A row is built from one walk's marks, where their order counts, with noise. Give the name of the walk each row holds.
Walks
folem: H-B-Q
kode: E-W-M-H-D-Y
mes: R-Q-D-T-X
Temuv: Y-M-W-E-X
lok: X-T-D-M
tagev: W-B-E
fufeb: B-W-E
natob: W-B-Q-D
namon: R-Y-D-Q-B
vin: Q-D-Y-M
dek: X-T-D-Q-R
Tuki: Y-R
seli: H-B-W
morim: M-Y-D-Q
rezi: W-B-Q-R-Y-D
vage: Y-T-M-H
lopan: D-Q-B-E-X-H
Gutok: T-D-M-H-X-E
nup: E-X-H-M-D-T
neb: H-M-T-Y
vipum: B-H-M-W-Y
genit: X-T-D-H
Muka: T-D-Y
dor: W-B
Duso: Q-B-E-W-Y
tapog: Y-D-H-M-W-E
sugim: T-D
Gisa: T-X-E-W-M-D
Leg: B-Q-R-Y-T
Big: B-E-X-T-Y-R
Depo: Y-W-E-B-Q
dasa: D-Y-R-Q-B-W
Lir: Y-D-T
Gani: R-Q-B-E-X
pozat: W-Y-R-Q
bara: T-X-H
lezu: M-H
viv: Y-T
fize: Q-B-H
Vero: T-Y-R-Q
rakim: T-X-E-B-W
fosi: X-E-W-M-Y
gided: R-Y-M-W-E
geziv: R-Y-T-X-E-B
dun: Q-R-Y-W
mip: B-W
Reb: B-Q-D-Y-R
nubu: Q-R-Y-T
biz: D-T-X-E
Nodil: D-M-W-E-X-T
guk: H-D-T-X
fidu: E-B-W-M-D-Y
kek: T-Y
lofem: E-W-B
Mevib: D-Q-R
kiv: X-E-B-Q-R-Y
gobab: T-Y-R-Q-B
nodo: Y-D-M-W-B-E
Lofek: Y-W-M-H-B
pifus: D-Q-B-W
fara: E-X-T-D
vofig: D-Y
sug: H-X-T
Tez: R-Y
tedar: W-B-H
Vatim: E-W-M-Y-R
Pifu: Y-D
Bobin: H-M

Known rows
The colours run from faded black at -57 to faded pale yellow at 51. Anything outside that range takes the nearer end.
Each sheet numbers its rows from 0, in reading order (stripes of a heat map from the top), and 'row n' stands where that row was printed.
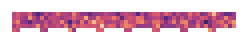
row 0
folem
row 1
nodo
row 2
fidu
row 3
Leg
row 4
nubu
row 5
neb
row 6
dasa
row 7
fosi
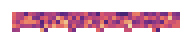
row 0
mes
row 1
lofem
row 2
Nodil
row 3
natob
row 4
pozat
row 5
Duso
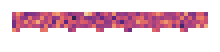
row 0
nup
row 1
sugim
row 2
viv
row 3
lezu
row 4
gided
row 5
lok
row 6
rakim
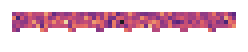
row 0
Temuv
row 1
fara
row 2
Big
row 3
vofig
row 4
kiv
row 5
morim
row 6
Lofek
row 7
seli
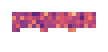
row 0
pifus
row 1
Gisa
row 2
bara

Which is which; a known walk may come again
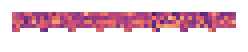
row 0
guk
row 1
Tez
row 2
Lir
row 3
dek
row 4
lok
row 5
fufeb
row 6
lopan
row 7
nup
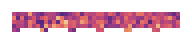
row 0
biz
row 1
lofem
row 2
namon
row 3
neb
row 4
Muka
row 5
Reb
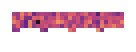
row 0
vofig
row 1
geziv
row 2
Gutok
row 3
vipum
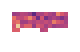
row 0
Leg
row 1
vage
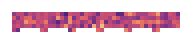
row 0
gided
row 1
folem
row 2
Tuki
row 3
rezi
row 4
genit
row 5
sug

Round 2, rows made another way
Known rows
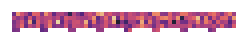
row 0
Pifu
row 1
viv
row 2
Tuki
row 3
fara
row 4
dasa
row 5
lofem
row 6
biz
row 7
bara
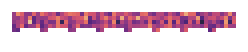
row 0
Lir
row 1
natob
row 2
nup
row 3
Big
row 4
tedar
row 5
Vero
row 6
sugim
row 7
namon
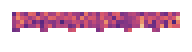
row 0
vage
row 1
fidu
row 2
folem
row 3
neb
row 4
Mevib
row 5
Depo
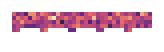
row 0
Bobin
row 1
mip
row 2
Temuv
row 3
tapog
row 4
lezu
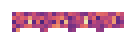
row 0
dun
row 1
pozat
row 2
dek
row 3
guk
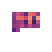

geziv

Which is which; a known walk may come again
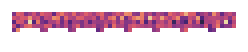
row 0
dun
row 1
Gutok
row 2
fidu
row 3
lopan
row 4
rakim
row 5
Vatim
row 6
sugim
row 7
viv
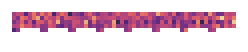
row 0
fosi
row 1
sug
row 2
Tuki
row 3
Reb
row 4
kode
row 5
Muka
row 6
gobab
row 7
tagev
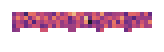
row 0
Lofek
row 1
folem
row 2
fara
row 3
Duso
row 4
vofig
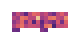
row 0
Temuv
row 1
nodo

